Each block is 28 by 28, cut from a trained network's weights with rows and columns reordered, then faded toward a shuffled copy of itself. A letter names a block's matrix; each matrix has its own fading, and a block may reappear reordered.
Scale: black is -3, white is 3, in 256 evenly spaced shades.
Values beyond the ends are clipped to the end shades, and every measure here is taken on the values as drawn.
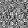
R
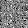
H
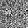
R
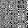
R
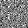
H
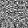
R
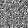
H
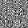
R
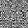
R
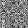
R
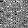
H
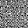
R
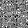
H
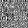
R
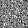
H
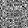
R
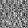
R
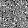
H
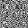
R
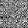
R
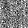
H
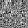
R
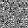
R
